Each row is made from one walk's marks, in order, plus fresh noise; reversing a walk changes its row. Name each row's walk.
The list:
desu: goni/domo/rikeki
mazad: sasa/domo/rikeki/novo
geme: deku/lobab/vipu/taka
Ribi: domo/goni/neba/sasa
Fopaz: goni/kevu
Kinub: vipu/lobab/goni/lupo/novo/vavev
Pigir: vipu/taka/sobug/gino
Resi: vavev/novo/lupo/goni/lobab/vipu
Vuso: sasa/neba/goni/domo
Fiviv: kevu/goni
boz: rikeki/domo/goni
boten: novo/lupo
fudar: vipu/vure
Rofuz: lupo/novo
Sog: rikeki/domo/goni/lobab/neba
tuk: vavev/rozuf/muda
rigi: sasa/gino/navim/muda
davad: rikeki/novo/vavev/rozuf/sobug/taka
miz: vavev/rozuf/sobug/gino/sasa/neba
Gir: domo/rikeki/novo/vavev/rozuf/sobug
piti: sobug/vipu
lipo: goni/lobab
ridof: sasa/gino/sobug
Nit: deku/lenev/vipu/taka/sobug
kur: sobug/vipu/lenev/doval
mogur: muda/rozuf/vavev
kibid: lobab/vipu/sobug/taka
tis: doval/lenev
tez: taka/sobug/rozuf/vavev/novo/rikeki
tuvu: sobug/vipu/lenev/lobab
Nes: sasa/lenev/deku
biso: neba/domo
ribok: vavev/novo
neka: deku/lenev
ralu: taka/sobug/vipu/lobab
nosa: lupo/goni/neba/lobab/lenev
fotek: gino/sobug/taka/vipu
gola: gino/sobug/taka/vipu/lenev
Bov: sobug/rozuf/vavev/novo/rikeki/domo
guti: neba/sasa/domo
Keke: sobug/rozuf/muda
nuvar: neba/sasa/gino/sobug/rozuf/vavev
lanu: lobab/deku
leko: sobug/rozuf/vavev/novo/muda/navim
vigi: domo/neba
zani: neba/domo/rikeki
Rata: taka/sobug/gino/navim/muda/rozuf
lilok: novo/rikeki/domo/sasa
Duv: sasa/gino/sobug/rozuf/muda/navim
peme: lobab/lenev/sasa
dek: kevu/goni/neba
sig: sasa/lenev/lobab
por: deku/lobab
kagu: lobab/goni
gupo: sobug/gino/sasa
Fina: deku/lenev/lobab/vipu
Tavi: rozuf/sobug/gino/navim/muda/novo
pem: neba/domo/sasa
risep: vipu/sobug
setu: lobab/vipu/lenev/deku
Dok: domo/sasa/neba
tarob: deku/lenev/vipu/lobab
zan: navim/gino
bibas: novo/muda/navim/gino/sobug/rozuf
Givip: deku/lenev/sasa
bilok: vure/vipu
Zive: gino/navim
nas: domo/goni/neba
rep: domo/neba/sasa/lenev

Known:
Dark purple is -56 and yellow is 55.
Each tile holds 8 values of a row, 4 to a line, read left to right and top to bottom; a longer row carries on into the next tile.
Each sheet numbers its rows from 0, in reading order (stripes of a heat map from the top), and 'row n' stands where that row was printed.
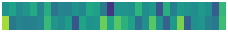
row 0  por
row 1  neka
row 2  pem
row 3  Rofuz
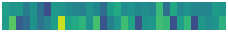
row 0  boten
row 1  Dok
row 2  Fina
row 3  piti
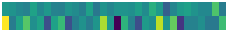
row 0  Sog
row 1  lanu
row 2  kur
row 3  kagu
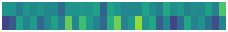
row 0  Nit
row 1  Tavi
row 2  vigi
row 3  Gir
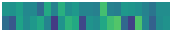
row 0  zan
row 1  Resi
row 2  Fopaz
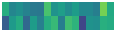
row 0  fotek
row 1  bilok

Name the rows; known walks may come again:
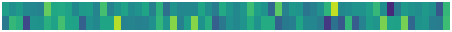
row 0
bilok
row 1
ralu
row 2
por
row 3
vigi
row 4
guti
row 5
bibas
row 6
tis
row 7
Rofuz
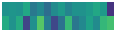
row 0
gupo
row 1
gola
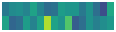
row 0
Nes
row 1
boten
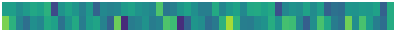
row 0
tuvu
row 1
Zive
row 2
kagu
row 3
Fiviv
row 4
sig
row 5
Givip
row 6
Tavi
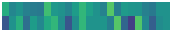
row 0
fotek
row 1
Vuso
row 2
Fopaz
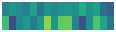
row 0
lanu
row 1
peme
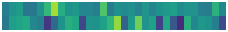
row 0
Rata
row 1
Resi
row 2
nas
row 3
Pigir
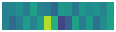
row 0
setu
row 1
Nit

